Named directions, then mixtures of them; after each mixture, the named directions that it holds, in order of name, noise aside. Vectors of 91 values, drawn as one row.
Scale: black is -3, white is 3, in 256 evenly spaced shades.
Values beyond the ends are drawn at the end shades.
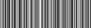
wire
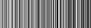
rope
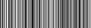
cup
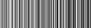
rope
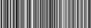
cup, wire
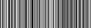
cup, wire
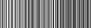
cup, rope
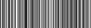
cup, wire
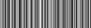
wire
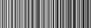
cup, rope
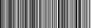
cup, rope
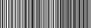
cup, rope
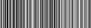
cup, rope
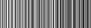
cup, rope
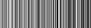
rope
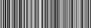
cup, wire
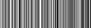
rope, wire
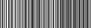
cup, rope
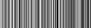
rope, wire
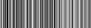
cup, rope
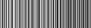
cup, rope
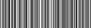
cup, wire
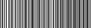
cup, rope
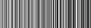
rope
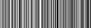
rope, wire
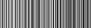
cup, rope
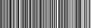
rope, wire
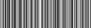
wire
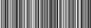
cup, rope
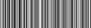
wire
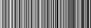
rope, wire
